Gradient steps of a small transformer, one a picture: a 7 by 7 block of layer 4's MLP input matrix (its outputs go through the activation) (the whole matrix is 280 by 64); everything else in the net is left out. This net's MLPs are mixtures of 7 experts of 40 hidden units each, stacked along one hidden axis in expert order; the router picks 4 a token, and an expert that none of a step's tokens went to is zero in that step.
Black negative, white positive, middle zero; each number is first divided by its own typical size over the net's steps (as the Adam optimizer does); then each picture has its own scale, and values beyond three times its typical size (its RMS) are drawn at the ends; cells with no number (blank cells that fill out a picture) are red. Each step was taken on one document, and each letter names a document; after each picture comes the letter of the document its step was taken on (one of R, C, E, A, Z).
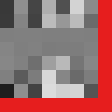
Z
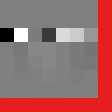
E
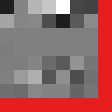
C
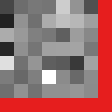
Z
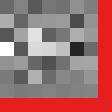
E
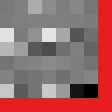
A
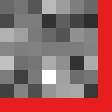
Z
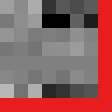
C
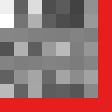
C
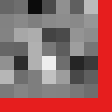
E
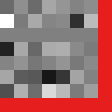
C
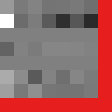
C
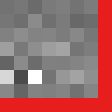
E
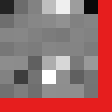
Z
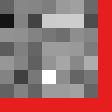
Z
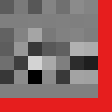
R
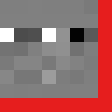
A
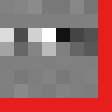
A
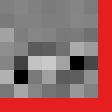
E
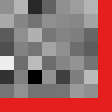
E
